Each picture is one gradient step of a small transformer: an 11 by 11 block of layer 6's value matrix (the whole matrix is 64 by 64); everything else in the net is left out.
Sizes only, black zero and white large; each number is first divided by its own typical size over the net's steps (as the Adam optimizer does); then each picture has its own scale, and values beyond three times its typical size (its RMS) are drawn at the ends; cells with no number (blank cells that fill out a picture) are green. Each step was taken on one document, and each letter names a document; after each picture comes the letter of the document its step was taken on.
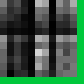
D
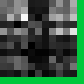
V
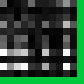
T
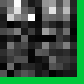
V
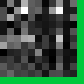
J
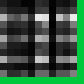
D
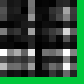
T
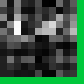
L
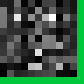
L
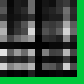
T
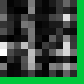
T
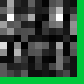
J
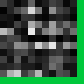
L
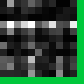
J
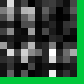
V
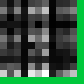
D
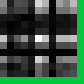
D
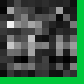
L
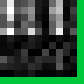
J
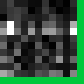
J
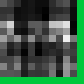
T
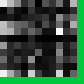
J
